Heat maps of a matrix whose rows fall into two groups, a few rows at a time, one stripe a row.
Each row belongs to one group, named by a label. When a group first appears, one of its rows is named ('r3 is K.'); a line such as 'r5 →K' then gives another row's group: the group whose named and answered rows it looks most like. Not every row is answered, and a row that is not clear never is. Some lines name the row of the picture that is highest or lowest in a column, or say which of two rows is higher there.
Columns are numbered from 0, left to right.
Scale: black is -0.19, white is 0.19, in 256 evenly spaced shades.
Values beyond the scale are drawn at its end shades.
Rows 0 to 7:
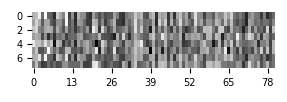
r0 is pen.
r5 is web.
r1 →pen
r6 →pen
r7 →pen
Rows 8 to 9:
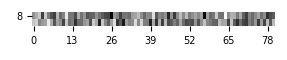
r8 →pen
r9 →web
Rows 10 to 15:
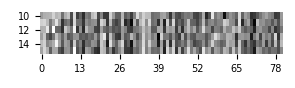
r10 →web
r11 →web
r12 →pen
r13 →web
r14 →web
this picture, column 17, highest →10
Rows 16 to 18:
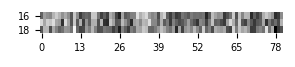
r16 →web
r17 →web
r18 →pen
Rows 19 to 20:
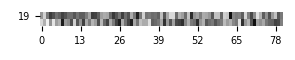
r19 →pen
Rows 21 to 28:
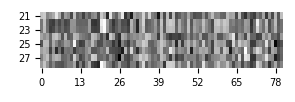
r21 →web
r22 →pen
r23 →pen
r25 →pen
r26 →pen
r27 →web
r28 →pen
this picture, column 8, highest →24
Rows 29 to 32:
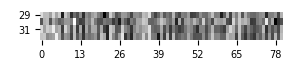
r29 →web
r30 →pen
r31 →web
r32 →web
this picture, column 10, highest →30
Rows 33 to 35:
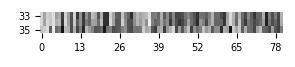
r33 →web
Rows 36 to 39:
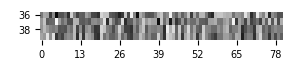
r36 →pen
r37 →web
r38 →pen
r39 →pen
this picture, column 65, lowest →37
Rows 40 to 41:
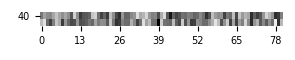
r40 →web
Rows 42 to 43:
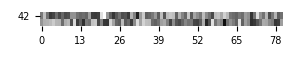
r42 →pen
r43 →web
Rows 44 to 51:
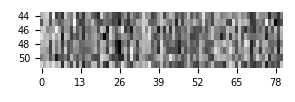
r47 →web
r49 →web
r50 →pen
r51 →web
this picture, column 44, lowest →49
